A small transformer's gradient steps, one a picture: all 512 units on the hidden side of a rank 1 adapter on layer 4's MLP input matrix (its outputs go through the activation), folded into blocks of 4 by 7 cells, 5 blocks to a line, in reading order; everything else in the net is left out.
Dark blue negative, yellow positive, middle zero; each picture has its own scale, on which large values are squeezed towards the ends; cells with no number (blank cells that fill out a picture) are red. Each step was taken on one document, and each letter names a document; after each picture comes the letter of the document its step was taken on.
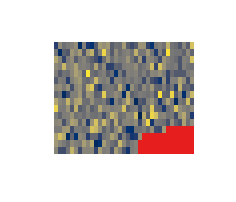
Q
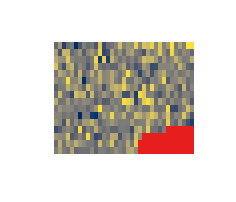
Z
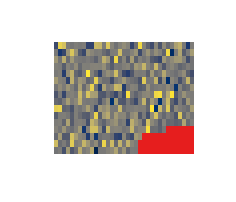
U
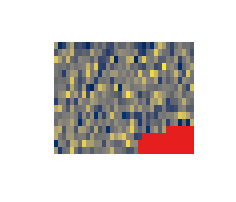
U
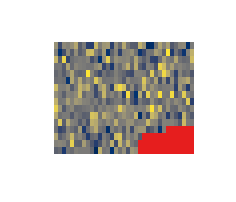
U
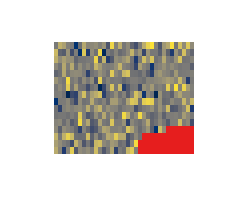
Z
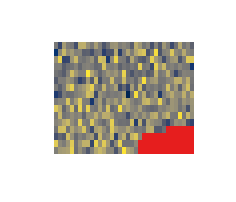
U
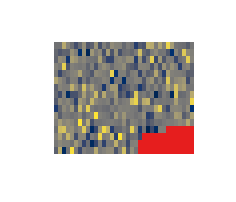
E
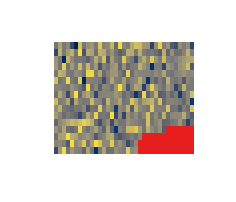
Z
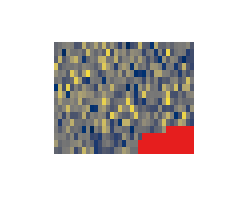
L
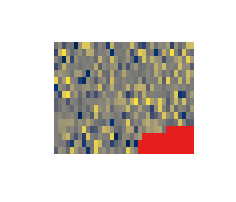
E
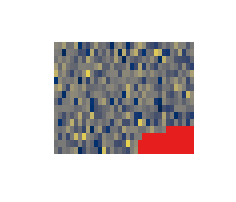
L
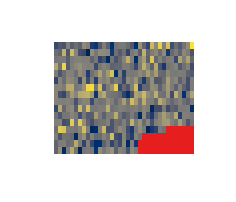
E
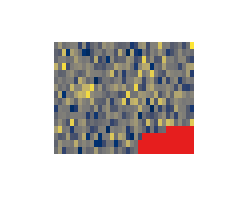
E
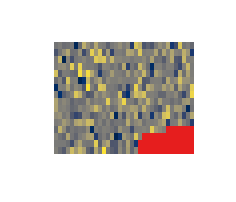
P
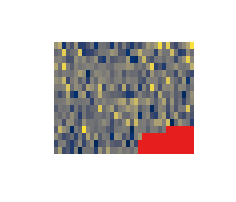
E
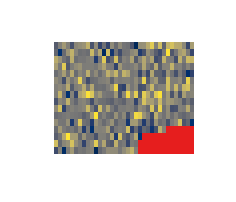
U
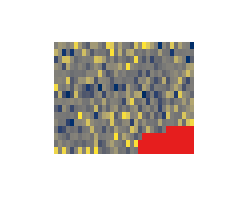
Z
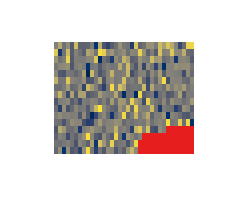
Z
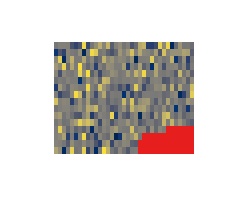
P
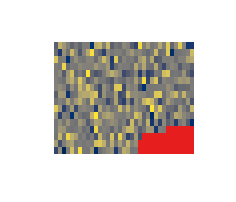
U
